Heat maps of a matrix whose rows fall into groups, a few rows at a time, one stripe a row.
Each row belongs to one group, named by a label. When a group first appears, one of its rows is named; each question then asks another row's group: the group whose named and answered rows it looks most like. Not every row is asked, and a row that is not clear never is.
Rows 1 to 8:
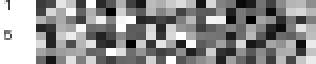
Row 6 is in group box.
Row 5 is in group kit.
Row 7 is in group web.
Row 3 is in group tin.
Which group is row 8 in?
kit
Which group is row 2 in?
kit
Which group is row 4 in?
kit
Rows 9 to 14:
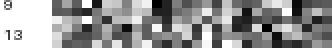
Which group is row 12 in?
box
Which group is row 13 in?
box
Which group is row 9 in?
tin
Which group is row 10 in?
tin
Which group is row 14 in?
tin
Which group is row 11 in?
web
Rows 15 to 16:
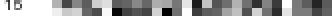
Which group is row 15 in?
box
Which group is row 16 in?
box
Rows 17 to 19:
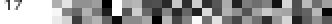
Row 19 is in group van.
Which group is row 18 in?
tin
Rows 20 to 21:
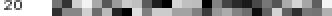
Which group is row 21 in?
kit
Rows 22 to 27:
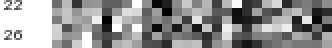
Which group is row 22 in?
tin
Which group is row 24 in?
web
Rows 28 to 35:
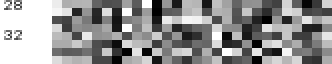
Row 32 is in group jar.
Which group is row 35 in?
van
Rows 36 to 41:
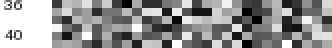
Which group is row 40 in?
kit
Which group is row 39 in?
tin
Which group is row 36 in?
kit
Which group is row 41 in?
jar
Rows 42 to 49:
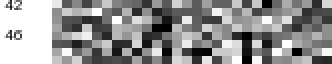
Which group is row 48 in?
jar
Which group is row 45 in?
tin
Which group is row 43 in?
van
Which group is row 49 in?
box
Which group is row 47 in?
box
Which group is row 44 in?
tin
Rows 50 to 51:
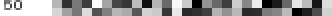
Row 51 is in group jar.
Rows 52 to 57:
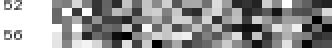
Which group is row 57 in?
van
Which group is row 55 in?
van
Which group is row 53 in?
jar
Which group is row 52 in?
van
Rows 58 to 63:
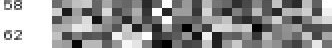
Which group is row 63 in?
tin
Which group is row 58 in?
kit
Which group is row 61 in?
van
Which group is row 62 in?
tin
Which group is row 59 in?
box
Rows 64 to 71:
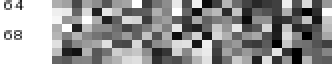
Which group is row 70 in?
tin
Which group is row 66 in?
web
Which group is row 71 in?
tin
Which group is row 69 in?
box
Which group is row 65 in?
jar
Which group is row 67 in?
jar
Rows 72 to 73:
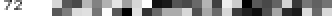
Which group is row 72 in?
tin
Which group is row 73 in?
kit
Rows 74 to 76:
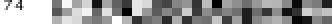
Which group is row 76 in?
jar
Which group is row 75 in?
kit
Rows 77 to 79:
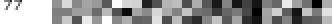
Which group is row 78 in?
kit
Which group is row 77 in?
web
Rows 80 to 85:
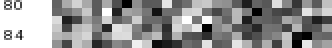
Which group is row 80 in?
kit
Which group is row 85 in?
tin
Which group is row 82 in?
box
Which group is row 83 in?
web
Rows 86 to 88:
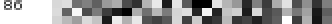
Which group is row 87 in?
box
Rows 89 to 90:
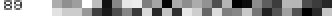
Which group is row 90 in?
van
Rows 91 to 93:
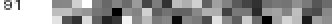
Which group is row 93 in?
van
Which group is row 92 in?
van
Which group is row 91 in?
web
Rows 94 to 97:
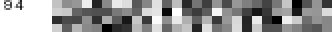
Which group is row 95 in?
jar
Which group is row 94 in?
jar
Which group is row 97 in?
box
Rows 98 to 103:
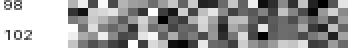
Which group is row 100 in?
web
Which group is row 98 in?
jar
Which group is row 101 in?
van
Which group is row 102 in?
web
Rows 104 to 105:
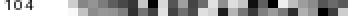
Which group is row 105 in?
van
